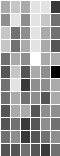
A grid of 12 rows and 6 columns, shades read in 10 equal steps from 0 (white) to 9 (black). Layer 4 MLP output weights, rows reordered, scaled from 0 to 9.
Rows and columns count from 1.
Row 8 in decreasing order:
6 5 5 4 3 3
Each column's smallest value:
2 1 3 0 1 3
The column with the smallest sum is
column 4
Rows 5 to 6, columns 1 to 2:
5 3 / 6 2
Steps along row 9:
down same up down same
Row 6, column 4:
3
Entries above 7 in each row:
0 0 0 0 0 1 0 0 0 0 0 0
